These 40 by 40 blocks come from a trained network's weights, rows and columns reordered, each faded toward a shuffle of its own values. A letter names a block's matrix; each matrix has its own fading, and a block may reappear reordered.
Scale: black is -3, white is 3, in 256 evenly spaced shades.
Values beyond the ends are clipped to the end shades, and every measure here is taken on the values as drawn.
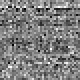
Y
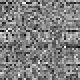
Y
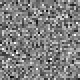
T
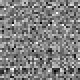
Y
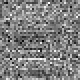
Y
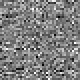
Y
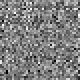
Y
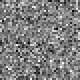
T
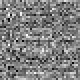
Y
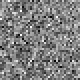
T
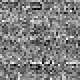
Y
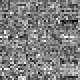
Y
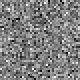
T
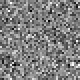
T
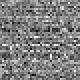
Y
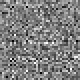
Y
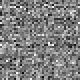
Y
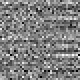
Y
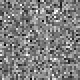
T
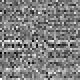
Y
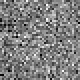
T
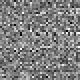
Y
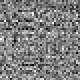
Y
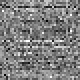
Y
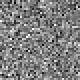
T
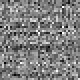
Y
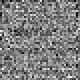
Y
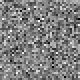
T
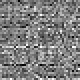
Y
